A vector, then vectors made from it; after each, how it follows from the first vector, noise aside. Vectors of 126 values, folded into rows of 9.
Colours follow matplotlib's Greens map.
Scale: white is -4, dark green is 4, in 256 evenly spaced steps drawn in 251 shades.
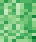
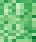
copied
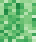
negated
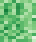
negated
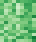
copied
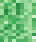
negated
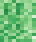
negated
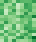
copied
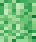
copied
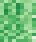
negated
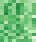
negated
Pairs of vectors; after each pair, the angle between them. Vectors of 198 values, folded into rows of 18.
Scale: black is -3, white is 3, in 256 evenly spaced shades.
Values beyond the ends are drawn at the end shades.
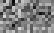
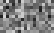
partly aligned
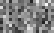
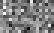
partly opposed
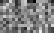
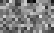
nearly parallel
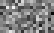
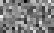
orthogonal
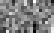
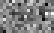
orthogonal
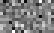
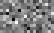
orthogonal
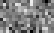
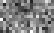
nearly opposite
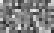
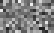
partly opposed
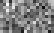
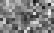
partly aligned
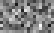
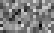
nearly opposite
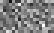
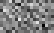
nearly opposite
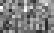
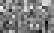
nearly parallel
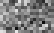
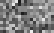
partly opposed
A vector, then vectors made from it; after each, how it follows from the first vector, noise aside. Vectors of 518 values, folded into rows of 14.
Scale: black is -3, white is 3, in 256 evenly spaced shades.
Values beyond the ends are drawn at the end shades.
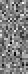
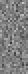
shrunk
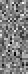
copied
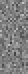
shrunk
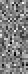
copied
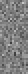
shrunk
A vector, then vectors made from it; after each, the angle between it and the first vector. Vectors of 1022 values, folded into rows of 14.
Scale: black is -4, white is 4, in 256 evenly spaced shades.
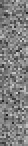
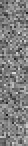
nearly parallel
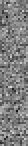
partly aligned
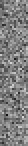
nearly parallel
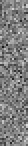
partly aligned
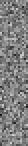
orthogonal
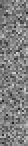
nearly parallel
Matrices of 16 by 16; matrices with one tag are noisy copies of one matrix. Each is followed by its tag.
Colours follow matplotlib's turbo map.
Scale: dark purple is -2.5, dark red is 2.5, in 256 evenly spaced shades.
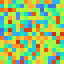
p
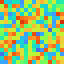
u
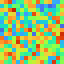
p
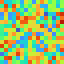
u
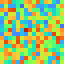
p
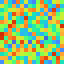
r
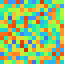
r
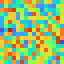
p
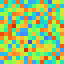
r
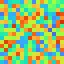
u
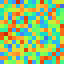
r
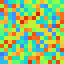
u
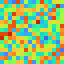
r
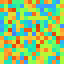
p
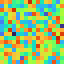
p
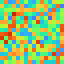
r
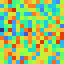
p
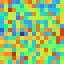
p
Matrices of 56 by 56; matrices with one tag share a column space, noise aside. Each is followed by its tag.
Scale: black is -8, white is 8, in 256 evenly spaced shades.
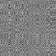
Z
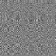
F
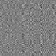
Z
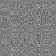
Z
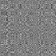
Z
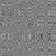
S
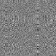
F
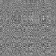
F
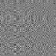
F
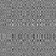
S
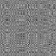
Z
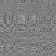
F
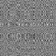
S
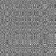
Z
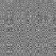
F
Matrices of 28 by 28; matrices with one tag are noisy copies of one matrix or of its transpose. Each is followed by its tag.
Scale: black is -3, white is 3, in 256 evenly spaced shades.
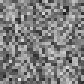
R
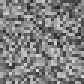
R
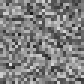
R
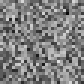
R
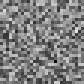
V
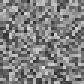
V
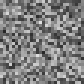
R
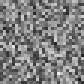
R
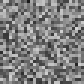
V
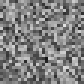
R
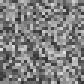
R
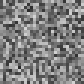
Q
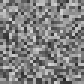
V
